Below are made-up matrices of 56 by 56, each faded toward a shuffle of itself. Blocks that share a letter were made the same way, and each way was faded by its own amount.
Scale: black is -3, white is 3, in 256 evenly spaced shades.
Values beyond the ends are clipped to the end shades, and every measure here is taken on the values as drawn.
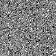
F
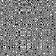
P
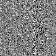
F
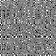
P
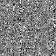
F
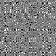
P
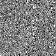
F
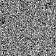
F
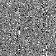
F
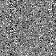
F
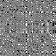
P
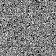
F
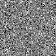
F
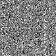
F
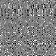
P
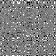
P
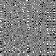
P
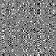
P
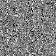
F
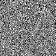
F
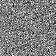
F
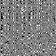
P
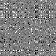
P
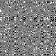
P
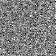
F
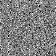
F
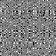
P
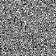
F
